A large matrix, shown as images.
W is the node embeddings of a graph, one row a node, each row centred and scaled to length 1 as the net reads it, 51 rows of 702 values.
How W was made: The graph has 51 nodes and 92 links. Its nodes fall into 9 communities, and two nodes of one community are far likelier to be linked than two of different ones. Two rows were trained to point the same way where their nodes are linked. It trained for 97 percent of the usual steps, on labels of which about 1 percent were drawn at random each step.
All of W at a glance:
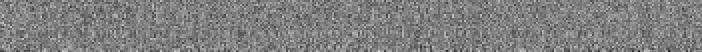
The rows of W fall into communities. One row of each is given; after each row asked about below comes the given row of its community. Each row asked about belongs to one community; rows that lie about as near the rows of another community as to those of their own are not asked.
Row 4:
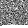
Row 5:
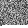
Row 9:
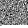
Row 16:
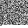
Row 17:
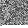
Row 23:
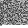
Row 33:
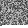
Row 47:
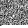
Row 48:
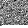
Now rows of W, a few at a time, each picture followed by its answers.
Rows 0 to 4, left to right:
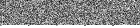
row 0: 48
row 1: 33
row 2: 23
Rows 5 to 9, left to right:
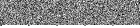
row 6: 47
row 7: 9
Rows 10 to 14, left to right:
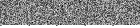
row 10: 9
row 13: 23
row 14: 17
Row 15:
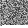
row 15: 17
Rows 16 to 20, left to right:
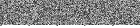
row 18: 23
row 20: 16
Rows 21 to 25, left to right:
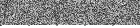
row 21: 47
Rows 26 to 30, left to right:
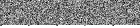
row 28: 23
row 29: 48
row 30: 33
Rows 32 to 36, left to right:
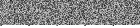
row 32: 33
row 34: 17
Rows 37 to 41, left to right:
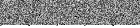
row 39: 48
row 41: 5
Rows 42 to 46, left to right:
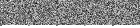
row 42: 4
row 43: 17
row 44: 48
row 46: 33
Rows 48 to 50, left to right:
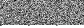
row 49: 16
